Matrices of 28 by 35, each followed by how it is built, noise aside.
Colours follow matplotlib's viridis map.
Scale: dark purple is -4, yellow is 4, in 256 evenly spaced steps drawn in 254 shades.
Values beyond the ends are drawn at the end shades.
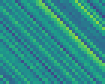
Toeplitz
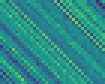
Toeplitz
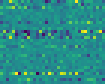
uneven rows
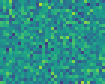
noise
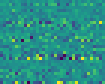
uneven rows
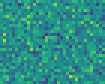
noise
